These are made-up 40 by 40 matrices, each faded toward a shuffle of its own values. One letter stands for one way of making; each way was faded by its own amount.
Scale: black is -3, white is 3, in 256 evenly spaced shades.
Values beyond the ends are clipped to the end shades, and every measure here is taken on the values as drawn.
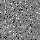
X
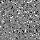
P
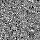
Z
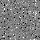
X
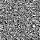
Z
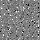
X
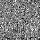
Z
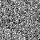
Z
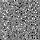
P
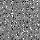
P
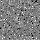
X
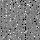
X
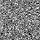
Z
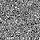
Z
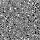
P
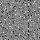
X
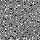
P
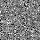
Z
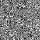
Z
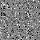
P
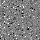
X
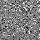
P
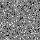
X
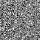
Z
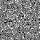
Z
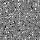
X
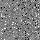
X
